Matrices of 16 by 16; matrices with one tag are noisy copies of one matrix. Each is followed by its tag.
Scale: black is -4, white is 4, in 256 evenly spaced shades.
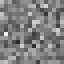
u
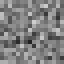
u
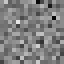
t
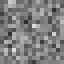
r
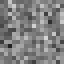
r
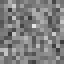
r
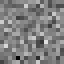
t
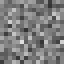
t
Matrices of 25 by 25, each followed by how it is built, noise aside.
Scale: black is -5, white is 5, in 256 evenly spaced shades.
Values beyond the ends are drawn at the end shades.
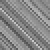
Toeplitz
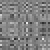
low rank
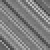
Toeplitz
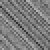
Toeplitz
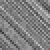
Toeplitz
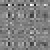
low rank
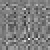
low rank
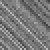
Toeplitz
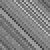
Toeplitz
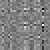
low rank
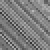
Toeplitz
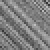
Toeplitz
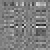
low rank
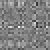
low rank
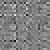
low rank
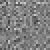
low rank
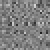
low rank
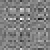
low rank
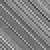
Toeplitz
